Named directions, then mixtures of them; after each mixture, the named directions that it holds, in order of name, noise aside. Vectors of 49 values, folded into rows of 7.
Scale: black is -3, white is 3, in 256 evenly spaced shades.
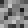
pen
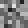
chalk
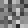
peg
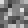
pen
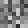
peg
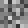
peg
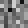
chalk, peg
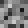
pen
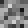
pen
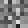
peg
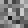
peg, pen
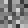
peg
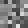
chalk, peg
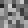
chalk, pen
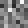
chalk, peg
